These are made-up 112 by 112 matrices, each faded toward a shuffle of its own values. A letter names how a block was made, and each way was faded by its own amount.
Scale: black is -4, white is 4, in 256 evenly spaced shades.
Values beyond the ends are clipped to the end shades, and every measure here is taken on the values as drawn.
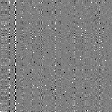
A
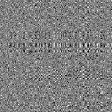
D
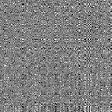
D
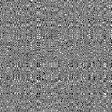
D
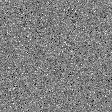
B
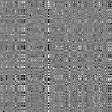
A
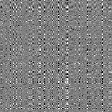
A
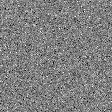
B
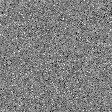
B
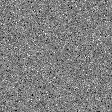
B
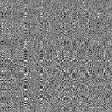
D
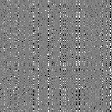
A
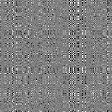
A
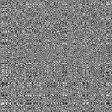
D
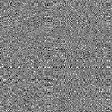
D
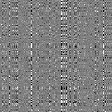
A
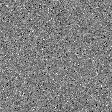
B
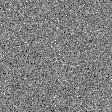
B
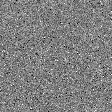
B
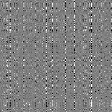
A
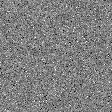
B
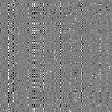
A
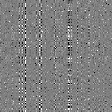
A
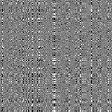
A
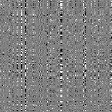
A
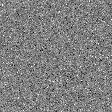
B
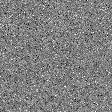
B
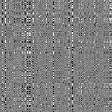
A
